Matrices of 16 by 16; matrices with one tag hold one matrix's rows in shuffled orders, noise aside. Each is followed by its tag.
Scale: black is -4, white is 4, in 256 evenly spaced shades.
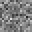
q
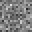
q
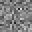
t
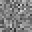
t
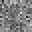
q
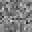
q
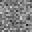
q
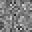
t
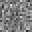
q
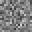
t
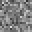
q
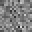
t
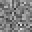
t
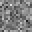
q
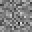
t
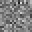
t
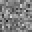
q
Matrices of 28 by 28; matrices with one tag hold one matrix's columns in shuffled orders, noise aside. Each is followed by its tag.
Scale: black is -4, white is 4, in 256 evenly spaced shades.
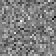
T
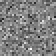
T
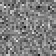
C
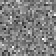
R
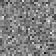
T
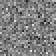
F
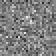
T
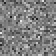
T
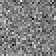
T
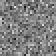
C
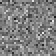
T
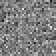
F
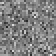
R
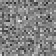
T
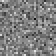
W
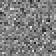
F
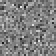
C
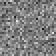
T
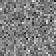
W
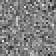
C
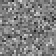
W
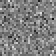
W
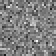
C
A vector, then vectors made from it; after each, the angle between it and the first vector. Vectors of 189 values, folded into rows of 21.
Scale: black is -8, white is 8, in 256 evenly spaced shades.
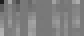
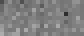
partly aligned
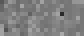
partly aligned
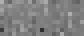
partly opposed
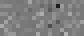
orthogonal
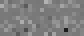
orthogonal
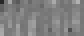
nearly parallel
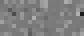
orthogonal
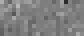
partly opposed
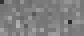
partly aligned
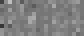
partly aligned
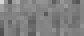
nearly opposite
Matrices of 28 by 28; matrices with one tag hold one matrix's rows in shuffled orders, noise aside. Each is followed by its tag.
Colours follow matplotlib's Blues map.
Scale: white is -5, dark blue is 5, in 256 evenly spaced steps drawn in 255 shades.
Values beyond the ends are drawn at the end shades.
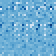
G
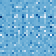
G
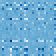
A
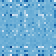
A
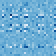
A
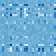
A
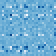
A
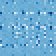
G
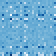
A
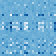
A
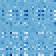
A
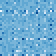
G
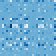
A
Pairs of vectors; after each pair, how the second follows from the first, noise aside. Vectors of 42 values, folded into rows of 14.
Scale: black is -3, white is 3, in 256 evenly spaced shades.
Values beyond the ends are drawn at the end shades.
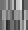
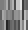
copied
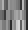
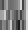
negated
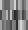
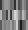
negated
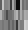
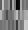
copied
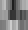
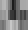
copied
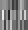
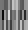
negated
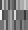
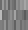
shrunk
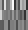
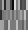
negated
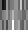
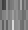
shrunk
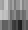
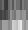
negated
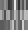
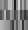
negated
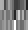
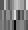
negated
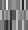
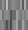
shrunk
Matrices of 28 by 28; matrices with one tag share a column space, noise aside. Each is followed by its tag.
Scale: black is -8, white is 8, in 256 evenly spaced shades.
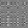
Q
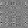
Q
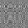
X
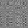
Q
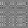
Q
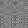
Q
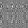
X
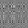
X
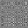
Q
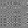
Q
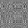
X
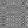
Q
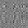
X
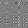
Q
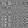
Q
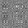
X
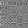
Q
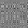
X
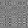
Q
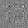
X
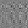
X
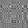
X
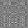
Q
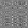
Q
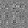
X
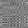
Q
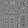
Q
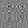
X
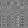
Q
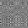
Q
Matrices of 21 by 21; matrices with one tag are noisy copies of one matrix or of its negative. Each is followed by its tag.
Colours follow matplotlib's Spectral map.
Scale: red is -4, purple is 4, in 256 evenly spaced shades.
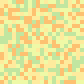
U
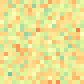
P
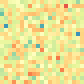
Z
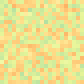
U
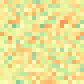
P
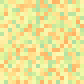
U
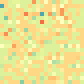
Z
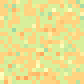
P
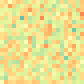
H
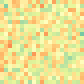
Z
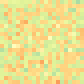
Z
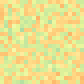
P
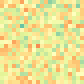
H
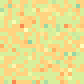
P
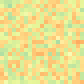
H
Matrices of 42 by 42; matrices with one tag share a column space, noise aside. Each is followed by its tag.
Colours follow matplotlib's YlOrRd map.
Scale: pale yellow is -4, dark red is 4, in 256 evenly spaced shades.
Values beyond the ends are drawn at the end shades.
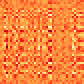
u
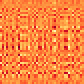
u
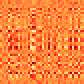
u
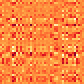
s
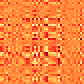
s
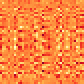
u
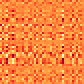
s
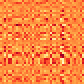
s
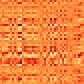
s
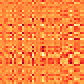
s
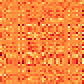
s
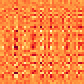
u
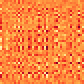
u
